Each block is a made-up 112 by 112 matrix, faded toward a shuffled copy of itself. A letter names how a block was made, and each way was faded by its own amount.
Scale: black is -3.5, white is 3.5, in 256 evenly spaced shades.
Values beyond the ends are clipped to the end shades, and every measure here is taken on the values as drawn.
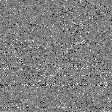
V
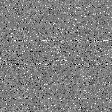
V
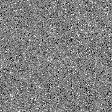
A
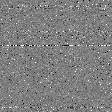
V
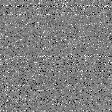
V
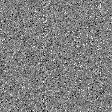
A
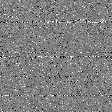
V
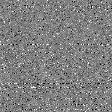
V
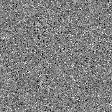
A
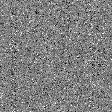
A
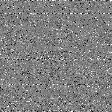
V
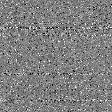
V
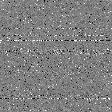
V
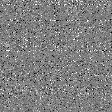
V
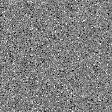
A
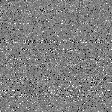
V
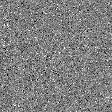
A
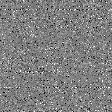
V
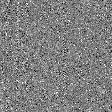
A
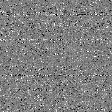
V
